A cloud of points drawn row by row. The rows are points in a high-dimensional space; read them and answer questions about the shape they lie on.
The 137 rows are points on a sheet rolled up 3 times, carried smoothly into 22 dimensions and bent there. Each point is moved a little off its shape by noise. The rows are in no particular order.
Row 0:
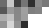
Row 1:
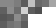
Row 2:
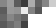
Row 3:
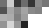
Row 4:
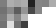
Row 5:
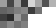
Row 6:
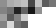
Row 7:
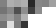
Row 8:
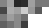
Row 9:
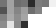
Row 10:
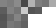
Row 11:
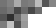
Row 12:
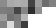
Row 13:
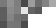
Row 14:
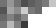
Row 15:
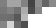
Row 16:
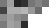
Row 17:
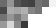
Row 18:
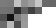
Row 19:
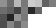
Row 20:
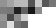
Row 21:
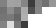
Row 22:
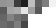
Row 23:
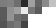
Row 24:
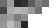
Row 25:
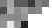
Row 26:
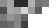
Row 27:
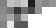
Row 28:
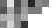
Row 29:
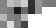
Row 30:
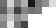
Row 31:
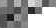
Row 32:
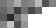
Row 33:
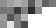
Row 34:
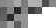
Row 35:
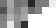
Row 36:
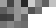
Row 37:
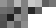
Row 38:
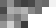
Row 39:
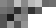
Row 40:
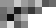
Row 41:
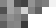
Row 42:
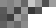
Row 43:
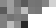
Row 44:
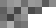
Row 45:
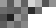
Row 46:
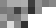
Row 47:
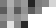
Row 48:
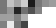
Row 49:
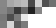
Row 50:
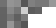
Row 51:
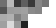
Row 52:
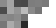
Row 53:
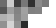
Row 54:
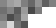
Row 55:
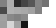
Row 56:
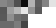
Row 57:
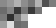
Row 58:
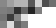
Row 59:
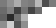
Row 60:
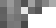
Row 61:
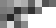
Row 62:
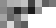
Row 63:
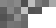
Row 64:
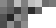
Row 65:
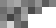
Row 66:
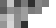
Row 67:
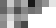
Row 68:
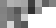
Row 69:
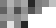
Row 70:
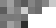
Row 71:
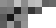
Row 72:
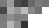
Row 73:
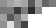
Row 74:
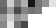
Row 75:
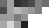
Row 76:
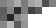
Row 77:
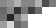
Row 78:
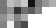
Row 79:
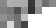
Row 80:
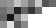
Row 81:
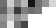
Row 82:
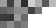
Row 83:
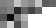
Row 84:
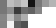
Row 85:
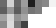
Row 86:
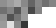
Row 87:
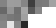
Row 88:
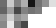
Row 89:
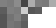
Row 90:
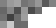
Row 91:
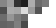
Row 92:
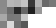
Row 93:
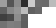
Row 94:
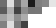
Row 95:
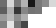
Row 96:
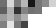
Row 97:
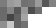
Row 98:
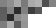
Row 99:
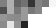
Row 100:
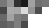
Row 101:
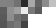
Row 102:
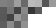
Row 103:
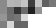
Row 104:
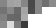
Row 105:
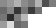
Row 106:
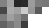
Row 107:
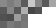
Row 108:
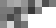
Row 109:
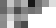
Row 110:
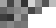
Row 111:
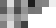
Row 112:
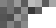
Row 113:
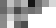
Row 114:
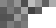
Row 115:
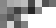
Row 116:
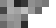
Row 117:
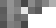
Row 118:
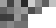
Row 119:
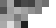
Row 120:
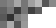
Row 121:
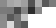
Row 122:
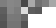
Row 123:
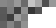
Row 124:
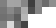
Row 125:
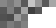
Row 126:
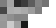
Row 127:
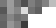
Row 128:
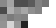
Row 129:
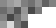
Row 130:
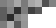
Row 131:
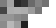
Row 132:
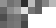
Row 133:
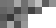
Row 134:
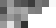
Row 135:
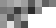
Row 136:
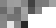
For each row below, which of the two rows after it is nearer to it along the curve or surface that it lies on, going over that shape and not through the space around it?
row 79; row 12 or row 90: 12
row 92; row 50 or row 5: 5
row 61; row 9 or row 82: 82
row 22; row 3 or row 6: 3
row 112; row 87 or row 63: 63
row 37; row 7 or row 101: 101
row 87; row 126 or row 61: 61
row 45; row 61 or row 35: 61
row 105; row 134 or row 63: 63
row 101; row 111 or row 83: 83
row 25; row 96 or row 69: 69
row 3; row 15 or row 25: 25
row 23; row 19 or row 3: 19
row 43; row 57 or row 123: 123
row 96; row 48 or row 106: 48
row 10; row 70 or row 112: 112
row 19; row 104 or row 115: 115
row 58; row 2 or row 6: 6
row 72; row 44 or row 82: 82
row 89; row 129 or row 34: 34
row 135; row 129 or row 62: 129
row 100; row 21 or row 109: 109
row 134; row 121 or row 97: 121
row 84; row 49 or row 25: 49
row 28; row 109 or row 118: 109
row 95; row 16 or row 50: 16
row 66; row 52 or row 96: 96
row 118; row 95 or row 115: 115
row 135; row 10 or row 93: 10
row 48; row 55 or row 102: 55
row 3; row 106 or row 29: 106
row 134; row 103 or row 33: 33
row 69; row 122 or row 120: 120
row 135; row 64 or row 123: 123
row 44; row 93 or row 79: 79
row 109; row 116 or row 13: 116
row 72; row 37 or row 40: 37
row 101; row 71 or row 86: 71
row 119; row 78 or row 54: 78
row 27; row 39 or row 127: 39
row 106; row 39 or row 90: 39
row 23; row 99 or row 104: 99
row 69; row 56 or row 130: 130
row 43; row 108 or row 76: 76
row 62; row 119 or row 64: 64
